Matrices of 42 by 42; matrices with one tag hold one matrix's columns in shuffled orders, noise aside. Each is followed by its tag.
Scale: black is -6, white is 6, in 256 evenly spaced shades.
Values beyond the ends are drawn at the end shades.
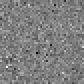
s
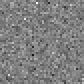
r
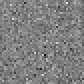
r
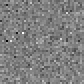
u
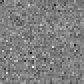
s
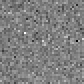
u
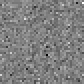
r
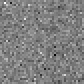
r
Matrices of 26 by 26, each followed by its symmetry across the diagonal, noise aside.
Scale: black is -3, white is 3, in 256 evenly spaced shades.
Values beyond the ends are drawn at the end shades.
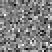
antisymmetric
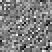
symmetric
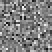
antisymmetric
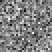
symmetric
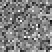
symmetric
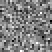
antisymmetric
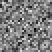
symmetric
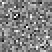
symmetric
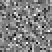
antisymmetric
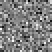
antisymmetric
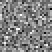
neither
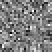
antisymmetric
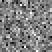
neither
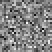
neither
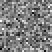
neither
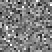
neither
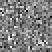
neither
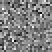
antisymmetric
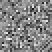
symmetric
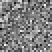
symmetric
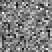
neither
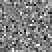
antisymmetric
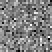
neither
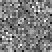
symmetric
